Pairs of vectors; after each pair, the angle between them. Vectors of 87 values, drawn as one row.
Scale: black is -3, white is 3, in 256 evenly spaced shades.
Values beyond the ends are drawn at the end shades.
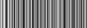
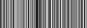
orthogonal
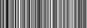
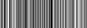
partly opposed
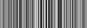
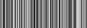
orthogonal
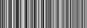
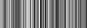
orthogonal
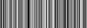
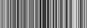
partly opposed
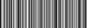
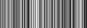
orthogonal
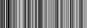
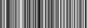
partly aligned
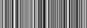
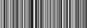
orthogonal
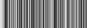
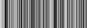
nearly parallel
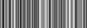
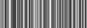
partly opposed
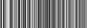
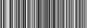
nearly parallel
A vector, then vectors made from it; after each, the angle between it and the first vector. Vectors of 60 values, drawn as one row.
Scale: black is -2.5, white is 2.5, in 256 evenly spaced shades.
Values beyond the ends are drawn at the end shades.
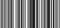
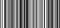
orthogonal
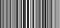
orthogonal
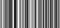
partly opposed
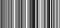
nearly parallel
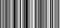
nearly opposite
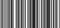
nearly parallel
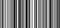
partly opposed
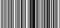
nearly parallel
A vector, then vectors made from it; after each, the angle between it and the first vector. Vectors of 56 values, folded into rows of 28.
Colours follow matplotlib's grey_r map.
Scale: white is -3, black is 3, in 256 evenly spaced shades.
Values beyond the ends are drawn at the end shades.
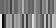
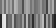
nearly opposite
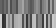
nearly parallel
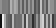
nearly opposite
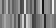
partly opposed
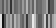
nearly parallel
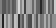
partly aligned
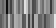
orthogonal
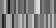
partly aligned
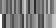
partly aligned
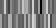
partly aligned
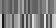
nearly parallel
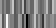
partly aligned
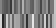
nearly parallel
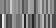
nearly opposite
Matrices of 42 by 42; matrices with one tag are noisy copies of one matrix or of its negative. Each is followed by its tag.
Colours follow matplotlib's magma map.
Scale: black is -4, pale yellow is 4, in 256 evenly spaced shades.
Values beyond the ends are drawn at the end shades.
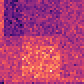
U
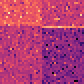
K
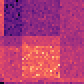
U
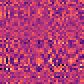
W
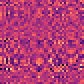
W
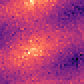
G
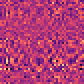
W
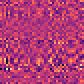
W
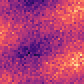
G
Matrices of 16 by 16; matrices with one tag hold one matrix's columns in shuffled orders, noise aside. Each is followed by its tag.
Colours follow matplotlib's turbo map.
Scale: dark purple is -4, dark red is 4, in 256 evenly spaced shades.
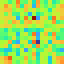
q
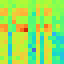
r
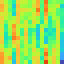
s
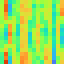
s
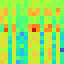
r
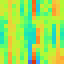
s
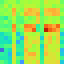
r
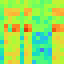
r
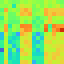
r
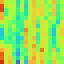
s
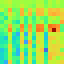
r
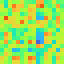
q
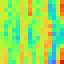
s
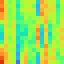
s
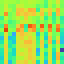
r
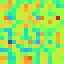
q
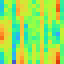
s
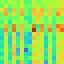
r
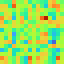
q
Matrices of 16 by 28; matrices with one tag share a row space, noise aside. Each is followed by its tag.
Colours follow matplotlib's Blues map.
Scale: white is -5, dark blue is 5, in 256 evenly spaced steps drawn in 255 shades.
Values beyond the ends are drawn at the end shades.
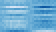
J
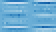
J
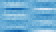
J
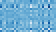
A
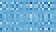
A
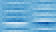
J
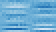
J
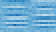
J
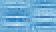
J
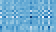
A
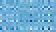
A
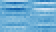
J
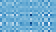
A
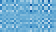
A
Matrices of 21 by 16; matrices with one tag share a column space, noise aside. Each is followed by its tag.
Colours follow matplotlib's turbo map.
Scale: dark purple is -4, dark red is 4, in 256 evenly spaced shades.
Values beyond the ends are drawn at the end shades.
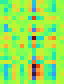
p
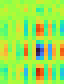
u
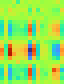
u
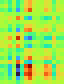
p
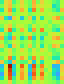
p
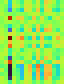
p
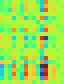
p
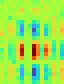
u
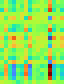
p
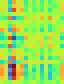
p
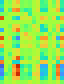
p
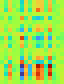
p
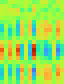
u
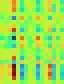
p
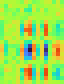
u
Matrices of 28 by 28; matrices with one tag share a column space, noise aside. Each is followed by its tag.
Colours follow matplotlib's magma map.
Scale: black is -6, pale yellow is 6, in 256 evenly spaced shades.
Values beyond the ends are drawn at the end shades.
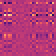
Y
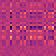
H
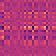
H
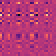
Y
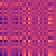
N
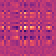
H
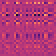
Y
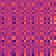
N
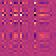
Y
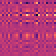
Y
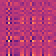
N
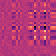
H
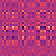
H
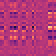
H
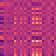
N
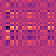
H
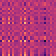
N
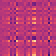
N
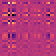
Y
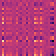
N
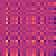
N
